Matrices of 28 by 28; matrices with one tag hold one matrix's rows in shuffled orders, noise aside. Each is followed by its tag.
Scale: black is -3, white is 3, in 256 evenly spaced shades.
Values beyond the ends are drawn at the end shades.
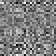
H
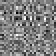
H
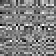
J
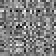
H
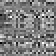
J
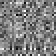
H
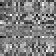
J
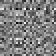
H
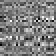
J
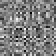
H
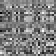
J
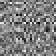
H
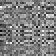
J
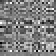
J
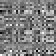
J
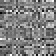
J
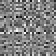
H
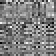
J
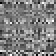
J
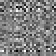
H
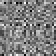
H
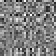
H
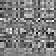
J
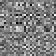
H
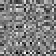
H
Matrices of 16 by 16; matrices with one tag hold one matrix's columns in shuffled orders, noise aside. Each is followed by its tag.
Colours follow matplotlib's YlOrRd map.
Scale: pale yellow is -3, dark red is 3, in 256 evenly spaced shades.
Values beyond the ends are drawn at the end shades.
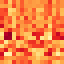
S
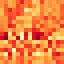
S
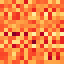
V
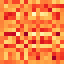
V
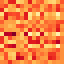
V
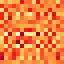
V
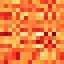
V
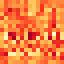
S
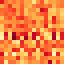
S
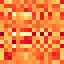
V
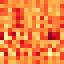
S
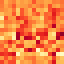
S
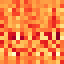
S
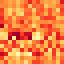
S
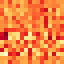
S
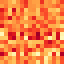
S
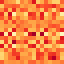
V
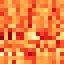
S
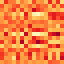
V
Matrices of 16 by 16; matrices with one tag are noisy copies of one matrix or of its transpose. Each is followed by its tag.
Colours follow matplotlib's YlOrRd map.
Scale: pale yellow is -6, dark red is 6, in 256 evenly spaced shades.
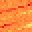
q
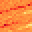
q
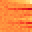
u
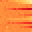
u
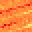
q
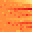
u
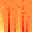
u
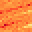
q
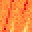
q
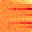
u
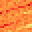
q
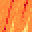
q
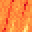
q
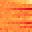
u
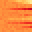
u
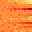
u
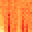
u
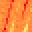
q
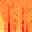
u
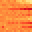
u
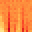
u
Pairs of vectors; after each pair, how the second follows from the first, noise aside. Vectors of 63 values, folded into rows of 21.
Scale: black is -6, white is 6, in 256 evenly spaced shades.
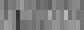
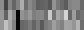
scaled up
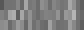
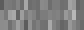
copied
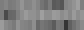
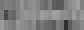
copied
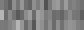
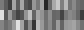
scaled up
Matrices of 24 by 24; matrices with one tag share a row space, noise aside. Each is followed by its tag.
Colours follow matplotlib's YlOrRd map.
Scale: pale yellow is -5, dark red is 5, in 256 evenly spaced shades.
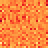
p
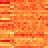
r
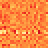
p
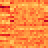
r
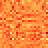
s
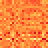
s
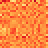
p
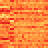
r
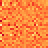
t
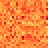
s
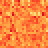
s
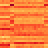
r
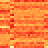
r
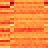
r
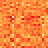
s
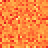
t
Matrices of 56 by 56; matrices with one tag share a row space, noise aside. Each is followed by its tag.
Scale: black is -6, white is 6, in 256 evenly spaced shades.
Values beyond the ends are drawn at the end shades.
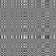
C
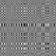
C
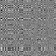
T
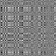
T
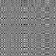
C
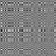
T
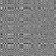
T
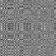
T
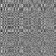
T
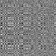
T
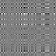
C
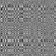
T
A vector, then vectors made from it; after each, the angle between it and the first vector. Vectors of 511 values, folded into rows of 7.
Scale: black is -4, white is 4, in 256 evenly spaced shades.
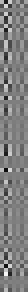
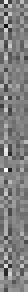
nearly opposite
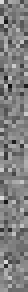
partly aligned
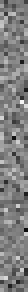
orthogonal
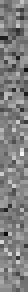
orthogonal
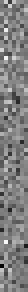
partly opposed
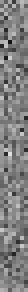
partly aligned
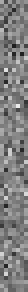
partly aligned
